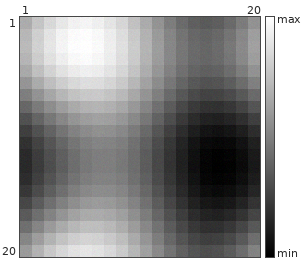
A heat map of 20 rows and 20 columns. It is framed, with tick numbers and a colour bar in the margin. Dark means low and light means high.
Average level on the scale: 50%. Ninth with the highest average: top left. Stripes: none. Lone odd cells: none.
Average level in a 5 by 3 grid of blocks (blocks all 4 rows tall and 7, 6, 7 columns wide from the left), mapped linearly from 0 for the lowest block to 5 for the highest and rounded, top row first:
542
432
220
220
431
